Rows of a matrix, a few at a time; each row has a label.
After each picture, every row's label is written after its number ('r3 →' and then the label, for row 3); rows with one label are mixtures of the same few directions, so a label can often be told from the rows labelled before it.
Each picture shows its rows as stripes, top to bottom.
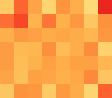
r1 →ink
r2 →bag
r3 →ink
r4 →ink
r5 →ink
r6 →ink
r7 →ink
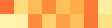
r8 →ink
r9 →bag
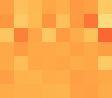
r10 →ink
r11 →ink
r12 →ink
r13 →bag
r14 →ink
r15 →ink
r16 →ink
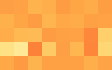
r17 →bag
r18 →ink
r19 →ink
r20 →bag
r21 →bag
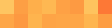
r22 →ink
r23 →bag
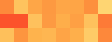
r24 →ink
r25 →bag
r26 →ink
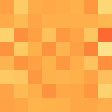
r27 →ink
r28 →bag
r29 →ink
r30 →ink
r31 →ink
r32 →bag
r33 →ink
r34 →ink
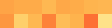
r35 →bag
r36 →ink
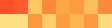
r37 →bag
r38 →bag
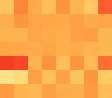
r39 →ink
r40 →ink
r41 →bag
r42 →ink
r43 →bag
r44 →bag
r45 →ink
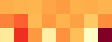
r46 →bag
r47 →bag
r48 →ink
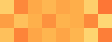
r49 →ink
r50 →ink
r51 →ink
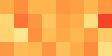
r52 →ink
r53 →ink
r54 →bag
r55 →ink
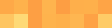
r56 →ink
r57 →bag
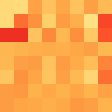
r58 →bag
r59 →ink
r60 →bag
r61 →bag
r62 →ink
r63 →ink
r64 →bag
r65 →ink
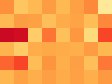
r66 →ink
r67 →ink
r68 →bag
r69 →bag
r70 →bag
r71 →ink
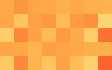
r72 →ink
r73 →ink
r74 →ink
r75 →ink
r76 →ink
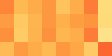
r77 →ink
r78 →ink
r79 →ink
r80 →ink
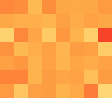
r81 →bag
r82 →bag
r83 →ink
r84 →ink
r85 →bag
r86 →bag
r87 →ink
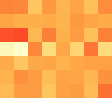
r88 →bag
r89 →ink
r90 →bag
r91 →bag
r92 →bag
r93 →ink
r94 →ink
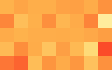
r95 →ink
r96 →ink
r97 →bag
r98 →ink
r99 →bag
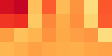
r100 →bag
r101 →bag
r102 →ink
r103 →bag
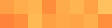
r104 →ink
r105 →bag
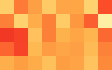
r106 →ink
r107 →ink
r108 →bag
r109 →bag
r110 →ink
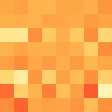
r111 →ink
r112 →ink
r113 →bag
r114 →ink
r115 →bag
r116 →bag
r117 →ink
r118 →bag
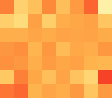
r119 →ink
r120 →bag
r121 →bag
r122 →bag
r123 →bag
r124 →ink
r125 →bag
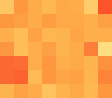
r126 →ink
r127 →bag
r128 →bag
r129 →ink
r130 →bag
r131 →bag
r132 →ink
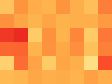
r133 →ink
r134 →bag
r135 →bag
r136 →bag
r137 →ink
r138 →bag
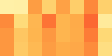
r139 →bag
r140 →ink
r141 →ink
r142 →ink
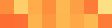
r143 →ink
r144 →bag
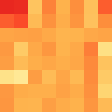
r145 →bag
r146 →bag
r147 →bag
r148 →ink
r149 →ink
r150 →bag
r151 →ink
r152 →ink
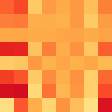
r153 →bag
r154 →bag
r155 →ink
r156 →bag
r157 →bag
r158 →bag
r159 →bag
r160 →ink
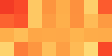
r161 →bag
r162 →bag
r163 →bag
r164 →ink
